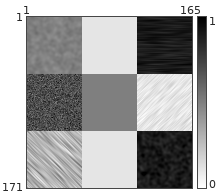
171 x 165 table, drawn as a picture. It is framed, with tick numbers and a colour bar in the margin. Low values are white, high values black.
It is made of 3 by 3 panels. Panel 1,1: middling, blotchy, faint in contrast. Panel 1,2: very low, flat. Panel 1,3: very high, streaked across, faint in contrast. Panel 2,1: high, fine-grained. Panel 2,2: middling, flat. Panel 2,3: very low, slanting up to the right, faint in contrast. Panel 3,1: low, slanting down to the right. Panel 3,2: very low, flat. Panel 3,3: very high, blotchy, faint in contrast.
